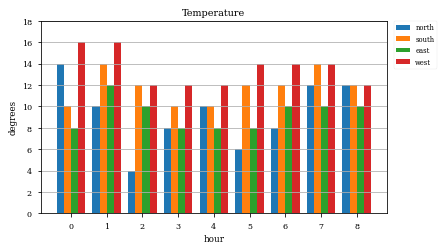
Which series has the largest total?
west
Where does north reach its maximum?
0
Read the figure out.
Title: Temperature
x-axis: hour, ticks 0 1 2 3 4 5 6 7 8
y-axis: degrees, ticks 0 2 4 6 8 10 12 14 16 18
Legend: north, south, east, west
Values:
north: 14 10 4 8 10 6 8 12 12
south: 10 14 12 10 10 12 12 14 12
east: 8 12 10 8 8 8 10 10 10
west: 16 16 12 12 12 14 14 14 12
